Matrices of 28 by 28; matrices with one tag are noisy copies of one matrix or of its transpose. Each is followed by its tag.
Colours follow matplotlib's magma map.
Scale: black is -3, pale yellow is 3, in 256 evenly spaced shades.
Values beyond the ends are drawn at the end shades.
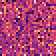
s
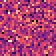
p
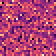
s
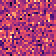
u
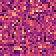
u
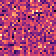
u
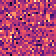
u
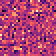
u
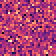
p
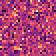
u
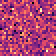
p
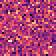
p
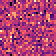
u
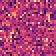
u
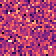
p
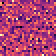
s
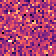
p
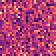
s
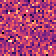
p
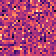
u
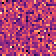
s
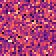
p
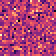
u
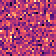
u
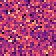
p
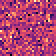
u
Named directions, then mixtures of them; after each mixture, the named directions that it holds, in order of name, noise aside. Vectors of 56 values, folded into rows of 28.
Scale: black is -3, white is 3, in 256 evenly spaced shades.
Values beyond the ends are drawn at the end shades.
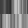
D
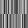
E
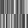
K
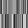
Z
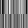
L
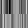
D, L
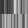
D, K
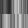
D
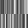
K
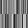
Z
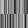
E, K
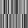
E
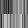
D, E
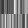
D, K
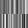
E, K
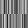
E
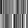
K, Z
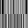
E, L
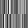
E, L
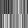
D, E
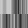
D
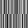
E, Z
